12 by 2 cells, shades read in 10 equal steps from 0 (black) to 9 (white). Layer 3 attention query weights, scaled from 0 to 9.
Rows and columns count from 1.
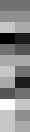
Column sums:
65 52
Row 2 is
5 5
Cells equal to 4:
5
